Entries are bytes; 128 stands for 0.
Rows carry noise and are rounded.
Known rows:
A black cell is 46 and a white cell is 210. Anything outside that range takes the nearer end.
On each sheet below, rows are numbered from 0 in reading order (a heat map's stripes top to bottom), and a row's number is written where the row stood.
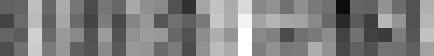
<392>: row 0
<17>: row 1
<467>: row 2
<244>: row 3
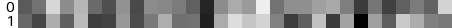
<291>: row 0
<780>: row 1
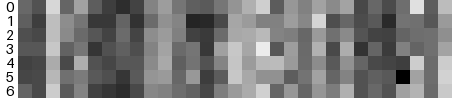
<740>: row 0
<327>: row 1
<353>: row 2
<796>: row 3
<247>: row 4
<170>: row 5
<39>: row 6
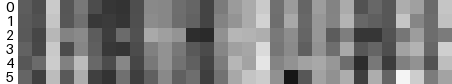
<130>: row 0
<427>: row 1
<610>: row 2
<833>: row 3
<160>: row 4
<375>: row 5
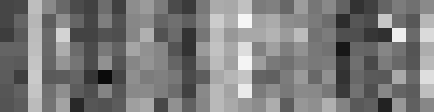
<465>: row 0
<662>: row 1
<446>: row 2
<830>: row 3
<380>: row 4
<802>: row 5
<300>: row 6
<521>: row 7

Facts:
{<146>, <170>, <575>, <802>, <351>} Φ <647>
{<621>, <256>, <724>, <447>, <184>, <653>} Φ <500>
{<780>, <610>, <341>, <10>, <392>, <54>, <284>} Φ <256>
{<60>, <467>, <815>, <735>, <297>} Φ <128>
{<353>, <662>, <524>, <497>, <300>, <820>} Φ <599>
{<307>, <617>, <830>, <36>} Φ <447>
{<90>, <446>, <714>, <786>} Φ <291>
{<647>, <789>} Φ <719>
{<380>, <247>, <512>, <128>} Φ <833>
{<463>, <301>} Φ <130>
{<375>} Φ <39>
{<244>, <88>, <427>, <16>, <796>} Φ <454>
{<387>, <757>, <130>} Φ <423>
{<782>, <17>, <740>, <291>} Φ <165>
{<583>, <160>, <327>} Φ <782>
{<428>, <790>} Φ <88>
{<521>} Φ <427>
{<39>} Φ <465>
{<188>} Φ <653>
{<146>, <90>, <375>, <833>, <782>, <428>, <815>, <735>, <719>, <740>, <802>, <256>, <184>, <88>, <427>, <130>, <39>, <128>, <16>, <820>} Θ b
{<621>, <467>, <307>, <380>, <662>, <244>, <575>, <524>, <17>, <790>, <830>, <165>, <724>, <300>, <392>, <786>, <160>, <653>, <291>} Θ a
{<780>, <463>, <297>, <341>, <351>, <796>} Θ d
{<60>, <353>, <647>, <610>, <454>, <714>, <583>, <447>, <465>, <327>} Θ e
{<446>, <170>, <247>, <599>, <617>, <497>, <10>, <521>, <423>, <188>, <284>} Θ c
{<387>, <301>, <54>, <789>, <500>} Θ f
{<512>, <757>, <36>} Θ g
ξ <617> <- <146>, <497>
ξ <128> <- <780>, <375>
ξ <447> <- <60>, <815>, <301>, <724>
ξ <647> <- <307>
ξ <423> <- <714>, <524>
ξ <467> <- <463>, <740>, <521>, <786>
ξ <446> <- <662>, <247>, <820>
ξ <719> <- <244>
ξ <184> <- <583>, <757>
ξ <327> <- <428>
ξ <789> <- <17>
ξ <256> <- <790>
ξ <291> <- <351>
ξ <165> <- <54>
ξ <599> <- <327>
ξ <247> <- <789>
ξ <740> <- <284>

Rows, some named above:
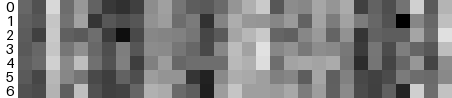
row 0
<740>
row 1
<423>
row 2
<802>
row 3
<300>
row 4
<786>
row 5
<447>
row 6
<617>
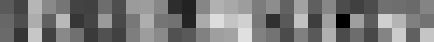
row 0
<447>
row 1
<780>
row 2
<735>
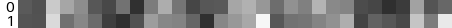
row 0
<714>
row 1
<719>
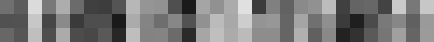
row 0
<256>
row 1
<757>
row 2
<36>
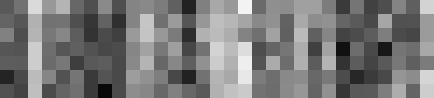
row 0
<291>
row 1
<301>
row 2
<54>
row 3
<351>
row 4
<463>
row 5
<647>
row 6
<146>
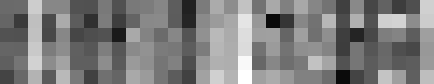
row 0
<165>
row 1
<128>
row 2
<757>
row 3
<524>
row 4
<790>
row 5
<307>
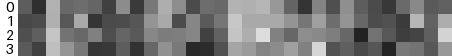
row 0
<60>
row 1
<497>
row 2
<575>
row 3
<327>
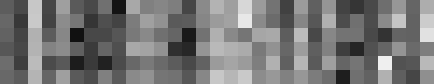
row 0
<512>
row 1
<735>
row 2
<599>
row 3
<610>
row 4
<428>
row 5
<724>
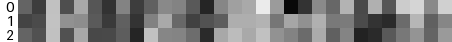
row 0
<128>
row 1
<583>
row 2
<36>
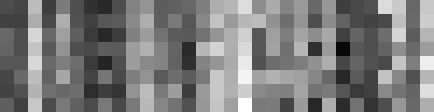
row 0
<820>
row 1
<247>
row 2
<740>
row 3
<341>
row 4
<719>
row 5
<17>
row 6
<789>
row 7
<297>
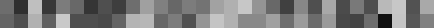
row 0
<815>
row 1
<284>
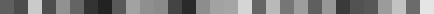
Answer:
<184>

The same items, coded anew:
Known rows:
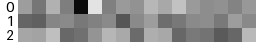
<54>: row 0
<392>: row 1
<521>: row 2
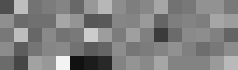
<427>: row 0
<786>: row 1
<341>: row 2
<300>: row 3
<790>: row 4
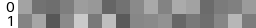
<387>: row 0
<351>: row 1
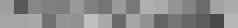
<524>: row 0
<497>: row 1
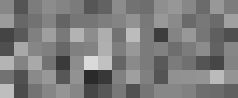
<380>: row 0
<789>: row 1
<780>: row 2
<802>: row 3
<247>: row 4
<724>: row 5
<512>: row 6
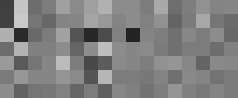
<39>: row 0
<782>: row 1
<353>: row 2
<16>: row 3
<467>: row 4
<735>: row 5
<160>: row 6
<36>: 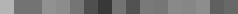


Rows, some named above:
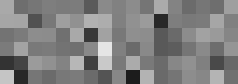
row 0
<789>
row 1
<463>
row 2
<815>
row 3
<820>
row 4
<375>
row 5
<714>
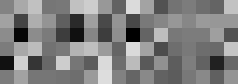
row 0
<284>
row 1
<307>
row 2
<647>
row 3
<284>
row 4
<719>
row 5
<820>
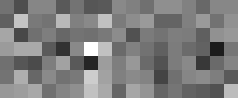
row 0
<575>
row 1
<740>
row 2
<662>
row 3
<446>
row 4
<244>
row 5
<341>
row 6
<497>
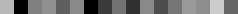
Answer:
<60>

